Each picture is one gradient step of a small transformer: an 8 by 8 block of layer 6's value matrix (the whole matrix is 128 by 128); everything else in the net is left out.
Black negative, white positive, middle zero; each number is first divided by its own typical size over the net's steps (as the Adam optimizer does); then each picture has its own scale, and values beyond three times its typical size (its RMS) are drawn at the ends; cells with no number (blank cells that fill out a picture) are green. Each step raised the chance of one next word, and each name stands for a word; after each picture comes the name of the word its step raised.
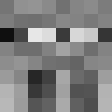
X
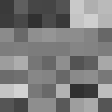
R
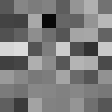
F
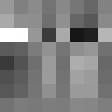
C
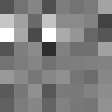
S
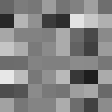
F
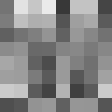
R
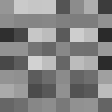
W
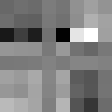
X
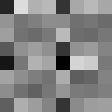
W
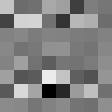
F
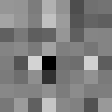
C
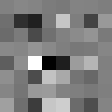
C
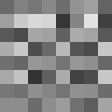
F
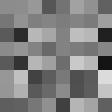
W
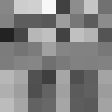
X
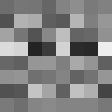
F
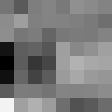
C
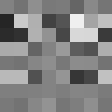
F
